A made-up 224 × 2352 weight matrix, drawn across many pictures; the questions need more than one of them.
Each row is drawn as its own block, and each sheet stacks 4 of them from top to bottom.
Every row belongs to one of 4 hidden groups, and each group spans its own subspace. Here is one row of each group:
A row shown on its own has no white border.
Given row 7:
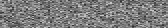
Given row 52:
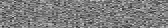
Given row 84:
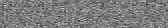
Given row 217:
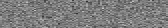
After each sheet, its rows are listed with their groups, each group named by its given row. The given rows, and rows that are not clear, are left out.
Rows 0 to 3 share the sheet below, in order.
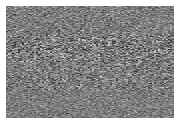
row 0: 52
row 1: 7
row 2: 217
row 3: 52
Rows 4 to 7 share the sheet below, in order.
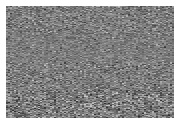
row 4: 52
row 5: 52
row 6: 52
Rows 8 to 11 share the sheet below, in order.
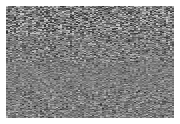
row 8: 84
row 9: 84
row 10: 217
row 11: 217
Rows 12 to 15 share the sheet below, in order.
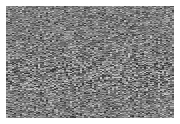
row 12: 84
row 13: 217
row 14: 7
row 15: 84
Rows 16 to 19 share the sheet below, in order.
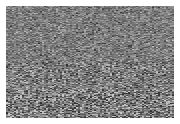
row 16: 84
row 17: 217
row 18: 52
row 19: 84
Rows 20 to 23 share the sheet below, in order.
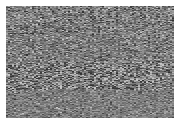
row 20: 7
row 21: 52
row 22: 84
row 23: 52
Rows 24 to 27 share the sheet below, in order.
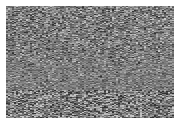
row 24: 52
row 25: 7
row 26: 217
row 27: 84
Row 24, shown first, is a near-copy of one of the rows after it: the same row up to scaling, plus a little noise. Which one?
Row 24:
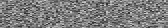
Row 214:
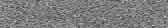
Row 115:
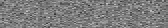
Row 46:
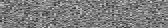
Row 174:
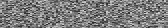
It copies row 174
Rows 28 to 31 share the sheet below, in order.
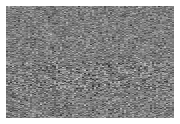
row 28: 217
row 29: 52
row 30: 84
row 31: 7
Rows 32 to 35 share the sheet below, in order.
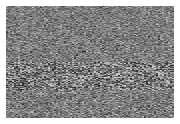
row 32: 84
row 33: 7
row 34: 7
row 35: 84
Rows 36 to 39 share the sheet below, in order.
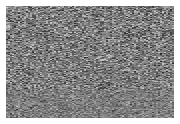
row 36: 7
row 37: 52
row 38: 52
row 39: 7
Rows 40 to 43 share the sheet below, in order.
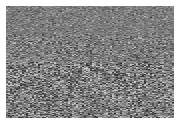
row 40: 52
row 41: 52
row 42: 7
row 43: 7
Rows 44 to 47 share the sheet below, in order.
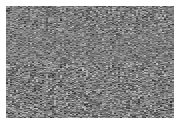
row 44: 52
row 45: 52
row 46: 52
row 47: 7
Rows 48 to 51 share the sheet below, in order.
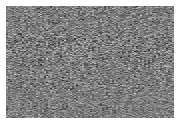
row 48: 217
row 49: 84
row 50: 84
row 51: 217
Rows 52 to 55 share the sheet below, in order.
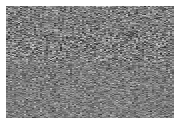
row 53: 52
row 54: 84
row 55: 217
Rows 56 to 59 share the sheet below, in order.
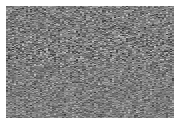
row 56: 52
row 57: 217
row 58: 84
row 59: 217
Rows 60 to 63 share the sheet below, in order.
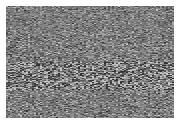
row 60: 84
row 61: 52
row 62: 217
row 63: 52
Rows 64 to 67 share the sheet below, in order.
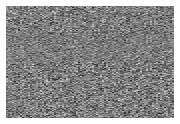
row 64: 7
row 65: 217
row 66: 217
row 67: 217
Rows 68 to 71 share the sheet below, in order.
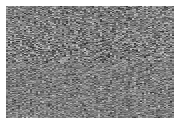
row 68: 217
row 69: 52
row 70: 217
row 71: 7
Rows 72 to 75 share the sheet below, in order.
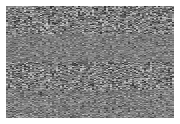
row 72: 217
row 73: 52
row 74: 84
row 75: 84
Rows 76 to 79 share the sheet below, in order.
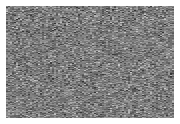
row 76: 52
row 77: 7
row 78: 7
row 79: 217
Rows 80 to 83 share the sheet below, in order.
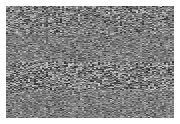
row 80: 52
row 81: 84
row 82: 84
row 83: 7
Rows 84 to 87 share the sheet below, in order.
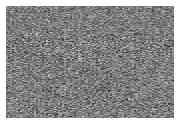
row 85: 84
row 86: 52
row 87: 52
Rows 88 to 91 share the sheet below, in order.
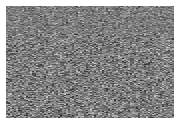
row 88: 217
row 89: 84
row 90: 84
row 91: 84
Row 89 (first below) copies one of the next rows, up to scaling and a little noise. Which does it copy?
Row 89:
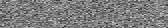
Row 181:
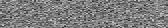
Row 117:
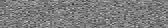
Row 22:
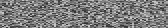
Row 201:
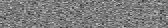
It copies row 181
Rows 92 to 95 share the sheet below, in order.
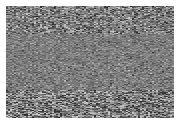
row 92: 217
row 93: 7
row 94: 217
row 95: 84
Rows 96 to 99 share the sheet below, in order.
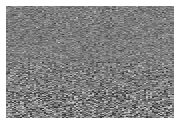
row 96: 52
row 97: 84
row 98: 52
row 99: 217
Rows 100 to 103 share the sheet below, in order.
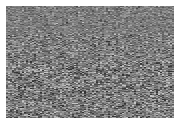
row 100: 217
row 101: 7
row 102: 7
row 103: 84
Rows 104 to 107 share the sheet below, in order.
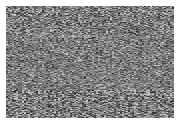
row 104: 52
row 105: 84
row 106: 52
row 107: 7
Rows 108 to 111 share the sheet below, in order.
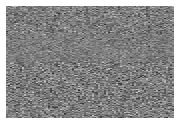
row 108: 7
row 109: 52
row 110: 84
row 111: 217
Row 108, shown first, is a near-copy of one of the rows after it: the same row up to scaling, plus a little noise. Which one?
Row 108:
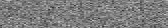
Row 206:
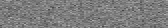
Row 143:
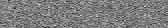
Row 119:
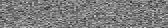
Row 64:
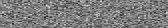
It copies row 206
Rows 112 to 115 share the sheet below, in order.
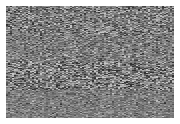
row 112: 52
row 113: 217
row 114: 7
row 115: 52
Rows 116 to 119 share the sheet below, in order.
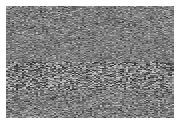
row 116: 84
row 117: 84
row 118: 7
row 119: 7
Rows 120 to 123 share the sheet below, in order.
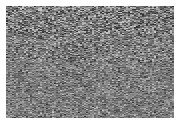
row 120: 84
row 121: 84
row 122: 84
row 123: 84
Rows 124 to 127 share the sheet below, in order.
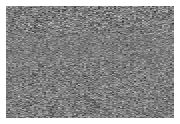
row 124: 84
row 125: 84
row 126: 84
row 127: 7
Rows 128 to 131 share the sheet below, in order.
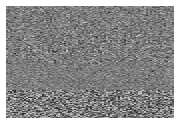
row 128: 84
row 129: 217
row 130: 84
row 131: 52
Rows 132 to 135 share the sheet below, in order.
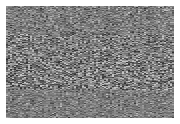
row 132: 84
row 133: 52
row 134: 52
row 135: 52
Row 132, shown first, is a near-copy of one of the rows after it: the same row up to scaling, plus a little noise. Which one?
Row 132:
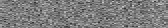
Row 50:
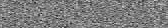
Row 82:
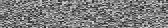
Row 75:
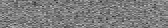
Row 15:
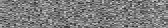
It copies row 15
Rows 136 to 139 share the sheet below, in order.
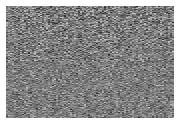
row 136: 217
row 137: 84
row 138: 52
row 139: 7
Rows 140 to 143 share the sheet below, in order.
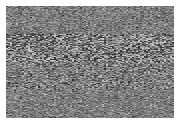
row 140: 84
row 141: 7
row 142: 217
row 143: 7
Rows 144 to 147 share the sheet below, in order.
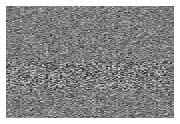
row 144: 84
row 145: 217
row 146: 52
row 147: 7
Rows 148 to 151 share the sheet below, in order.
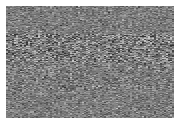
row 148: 217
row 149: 7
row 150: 84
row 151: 84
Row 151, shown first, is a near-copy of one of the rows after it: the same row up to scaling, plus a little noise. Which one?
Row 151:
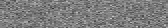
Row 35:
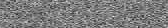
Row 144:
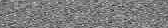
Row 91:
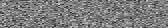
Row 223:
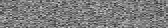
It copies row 35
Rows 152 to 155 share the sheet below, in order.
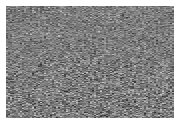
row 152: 7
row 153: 7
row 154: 84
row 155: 52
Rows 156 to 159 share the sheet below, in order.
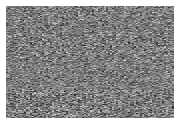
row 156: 217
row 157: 52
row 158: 84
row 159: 84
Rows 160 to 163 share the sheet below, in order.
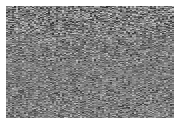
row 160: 7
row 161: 84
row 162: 217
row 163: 84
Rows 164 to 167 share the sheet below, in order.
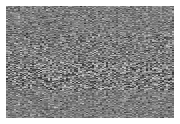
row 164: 7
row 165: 84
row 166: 217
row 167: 217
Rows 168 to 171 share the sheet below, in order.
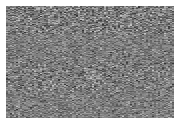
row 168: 217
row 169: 217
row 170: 7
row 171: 7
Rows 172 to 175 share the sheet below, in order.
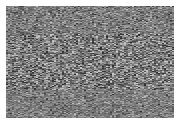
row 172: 84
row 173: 217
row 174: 52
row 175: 7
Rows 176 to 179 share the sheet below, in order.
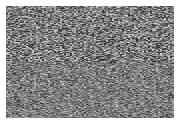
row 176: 52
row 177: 52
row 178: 7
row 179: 7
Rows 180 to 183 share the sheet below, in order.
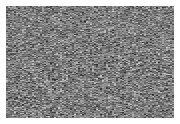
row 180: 52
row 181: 84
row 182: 217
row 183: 7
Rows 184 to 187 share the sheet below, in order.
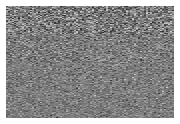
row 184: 217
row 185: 52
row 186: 217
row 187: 52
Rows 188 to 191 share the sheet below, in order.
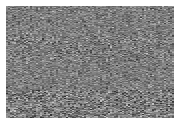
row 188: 7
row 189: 52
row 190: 52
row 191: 7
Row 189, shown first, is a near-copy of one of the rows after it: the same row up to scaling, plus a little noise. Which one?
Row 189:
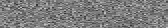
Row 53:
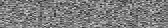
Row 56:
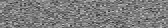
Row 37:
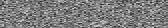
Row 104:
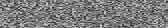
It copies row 104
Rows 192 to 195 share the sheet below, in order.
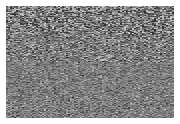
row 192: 7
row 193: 52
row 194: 217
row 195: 84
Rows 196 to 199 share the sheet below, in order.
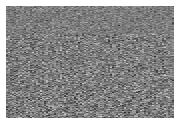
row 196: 84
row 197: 52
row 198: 52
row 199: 217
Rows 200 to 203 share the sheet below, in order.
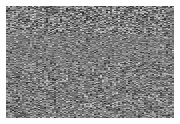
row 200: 52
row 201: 84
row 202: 217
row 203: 7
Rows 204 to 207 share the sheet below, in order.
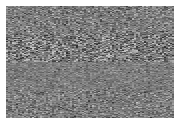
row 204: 217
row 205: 52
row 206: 7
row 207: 84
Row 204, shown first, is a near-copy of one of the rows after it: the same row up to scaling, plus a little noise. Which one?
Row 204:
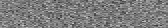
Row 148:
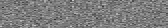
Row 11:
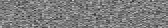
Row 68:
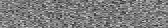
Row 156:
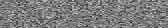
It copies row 68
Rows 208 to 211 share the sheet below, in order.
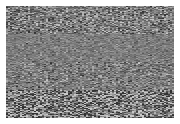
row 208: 52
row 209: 217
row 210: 217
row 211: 84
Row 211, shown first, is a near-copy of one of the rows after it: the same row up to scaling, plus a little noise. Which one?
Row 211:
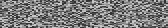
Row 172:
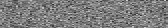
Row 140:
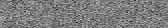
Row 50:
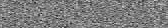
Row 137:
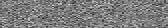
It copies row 137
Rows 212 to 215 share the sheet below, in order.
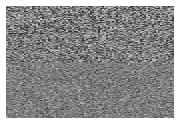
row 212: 7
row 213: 84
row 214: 52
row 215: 217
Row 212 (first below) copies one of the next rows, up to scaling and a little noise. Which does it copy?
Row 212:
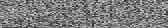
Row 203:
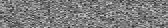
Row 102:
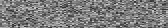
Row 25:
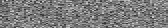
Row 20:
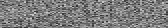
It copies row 20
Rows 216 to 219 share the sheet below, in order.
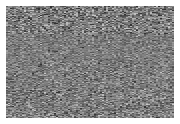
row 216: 217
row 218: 84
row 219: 7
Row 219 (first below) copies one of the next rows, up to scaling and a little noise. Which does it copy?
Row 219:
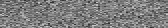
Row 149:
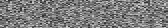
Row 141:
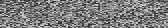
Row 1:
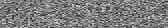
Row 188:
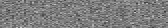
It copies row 141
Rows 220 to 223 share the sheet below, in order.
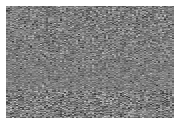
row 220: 52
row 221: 217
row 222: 217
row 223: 84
